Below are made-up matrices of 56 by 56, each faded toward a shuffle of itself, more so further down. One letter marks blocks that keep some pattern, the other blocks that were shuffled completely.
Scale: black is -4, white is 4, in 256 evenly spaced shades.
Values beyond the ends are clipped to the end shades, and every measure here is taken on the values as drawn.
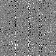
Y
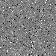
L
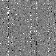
Y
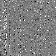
Y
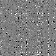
Y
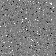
L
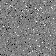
L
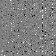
Y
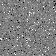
L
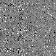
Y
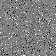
L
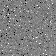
L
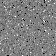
L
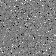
L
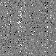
Y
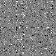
Y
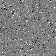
L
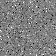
L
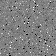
L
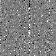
Y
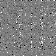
Y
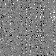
Y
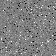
L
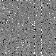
Y
